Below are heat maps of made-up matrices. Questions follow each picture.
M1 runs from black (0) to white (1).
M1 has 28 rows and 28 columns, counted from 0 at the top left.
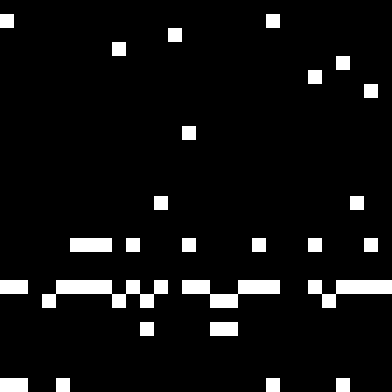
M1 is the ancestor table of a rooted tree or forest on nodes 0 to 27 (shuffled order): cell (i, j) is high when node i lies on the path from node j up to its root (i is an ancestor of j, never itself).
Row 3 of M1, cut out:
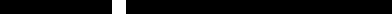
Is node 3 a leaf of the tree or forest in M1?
no
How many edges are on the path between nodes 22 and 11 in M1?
5
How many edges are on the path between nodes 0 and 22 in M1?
6
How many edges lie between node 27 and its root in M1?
1
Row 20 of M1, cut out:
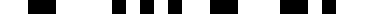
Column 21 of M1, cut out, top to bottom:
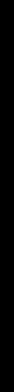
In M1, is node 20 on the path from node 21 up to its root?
no
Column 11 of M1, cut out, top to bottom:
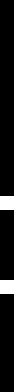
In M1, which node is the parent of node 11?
14
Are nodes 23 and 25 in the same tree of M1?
no
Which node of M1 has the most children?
17
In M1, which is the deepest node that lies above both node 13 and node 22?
17
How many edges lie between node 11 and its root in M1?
2
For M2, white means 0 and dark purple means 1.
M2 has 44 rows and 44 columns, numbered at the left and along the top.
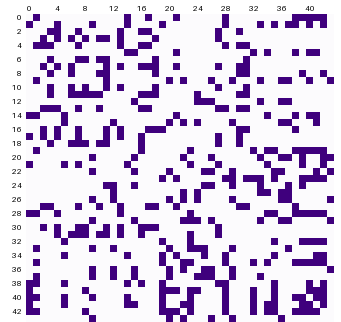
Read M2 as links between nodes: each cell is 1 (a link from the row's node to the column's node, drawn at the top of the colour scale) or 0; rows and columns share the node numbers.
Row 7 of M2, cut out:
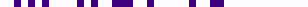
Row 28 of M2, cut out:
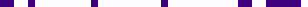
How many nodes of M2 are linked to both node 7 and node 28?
2
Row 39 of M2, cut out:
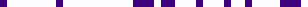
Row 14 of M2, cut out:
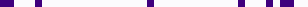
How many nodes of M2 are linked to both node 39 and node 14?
4
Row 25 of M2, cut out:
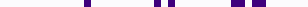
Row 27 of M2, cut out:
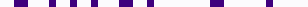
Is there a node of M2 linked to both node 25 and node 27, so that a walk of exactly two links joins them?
no
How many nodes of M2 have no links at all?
0
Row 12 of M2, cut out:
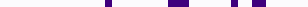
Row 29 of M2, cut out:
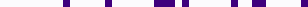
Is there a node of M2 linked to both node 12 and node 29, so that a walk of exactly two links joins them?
yes
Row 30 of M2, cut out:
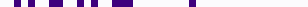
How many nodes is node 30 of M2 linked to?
10
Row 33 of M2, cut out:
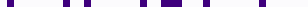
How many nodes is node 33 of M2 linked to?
9
